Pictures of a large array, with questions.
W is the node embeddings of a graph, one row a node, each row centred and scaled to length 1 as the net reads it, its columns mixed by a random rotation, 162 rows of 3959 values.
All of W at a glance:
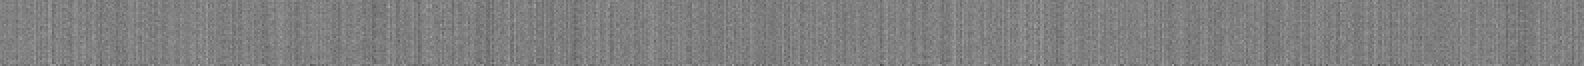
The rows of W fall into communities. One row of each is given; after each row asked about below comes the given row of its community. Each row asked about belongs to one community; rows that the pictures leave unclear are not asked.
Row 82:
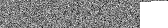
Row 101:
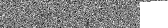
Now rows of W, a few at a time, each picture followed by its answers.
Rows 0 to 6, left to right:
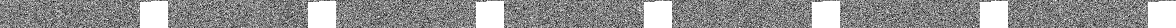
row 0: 82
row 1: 82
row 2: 101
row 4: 101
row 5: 82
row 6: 101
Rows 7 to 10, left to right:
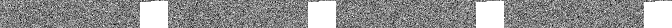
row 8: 101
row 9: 101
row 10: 82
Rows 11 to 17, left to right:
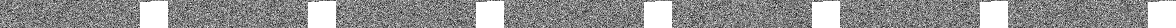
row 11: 101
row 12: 82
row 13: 82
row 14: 82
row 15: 82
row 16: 82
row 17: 101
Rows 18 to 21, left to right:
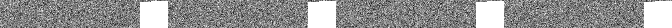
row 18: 82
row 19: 82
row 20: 82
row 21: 82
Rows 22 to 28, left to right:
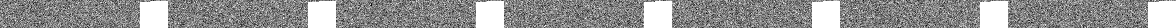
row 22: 101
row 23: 101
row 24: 101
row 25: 82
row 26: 82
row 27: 101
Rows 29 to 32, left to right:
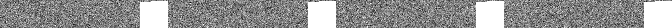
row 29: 101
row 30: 82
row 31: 101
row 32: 82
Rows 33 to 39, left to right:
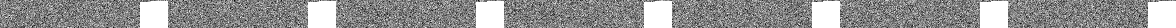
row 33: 101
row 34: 101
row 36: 101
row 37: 82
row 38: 82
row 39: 82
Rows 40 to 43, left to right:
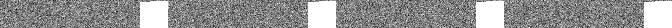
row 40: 101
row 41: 82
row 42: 101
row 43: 82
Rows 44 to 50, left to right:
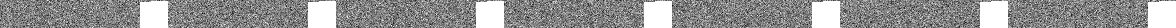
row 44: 101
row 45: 82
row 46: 101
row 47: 101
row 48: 101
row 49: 82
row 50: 82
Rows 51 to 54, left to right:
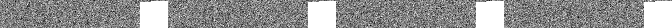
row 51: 101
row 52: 101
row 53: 101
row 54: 82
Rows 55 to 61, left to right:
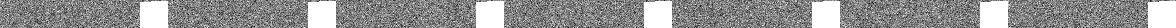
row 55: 82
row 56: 82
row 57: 101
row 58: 82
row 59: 101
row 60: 101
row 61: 82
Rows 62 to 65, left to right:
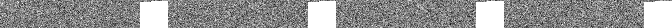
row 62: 82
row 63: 82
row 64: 82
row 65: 101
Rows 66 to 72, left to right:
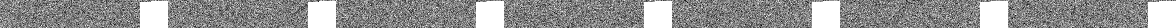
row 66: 82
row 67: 82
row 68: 101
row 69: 82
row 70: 101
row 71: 101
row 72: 82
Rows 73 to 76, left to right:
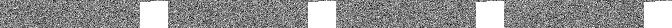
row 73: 101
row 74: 101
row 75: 82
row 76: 82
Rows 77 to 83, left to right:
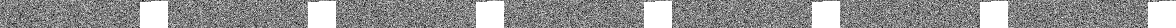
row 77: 82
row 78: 101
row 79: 101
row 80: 82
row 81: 101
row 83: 82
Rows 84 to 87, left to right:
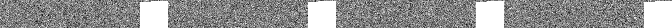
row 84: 82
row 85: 101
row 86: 101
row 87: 82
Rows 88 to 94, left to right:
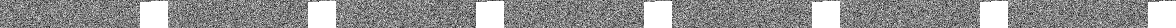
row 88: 101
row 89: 82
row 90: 82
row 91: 82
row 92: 101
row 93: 82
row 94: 82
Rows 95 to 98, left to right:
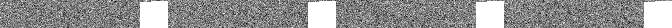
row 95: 82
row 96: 82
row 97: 101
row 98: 82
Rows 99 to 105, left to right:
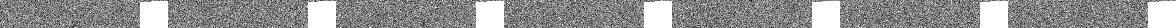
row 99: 101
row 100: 101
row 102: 101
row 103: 101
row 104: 82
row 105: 82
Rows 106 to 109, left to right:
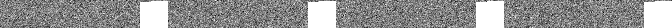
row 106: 101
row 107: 101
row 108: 82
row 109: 101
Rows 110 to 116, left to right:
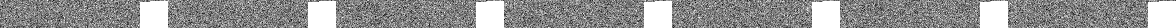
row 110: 101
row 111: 82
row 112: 101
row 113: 82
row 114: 101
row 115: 101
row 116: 82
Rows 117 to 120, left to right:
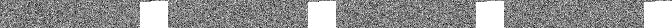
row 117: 101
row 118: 82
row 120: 82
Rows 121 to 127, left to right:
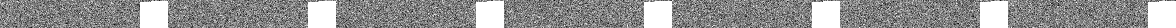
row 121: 82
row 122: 101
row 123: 101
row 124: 101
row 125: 82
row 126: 82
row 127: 82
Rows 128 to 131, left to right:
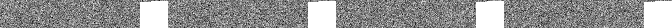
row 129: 82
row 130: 101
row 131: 101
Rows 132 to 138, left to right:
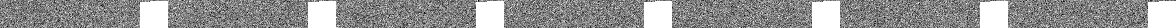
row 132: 101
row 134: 82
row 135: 82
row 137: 101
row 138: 82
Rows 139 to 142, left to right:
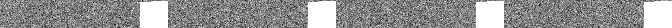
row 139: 82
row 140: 101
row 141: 101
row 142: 101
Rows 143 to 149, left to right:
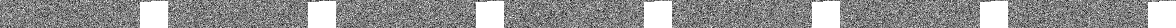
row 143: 101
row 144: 82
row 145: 82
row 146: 101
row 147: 82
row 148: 101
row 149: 82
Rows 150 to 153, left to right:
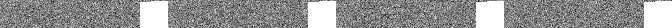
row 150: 82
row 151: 82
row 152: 82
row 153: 82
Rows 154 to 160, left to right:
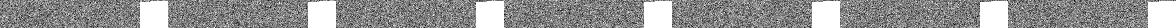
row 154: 101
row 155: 82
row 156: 101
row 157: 82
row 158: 82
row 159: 82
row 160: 101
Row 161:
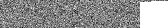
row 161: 101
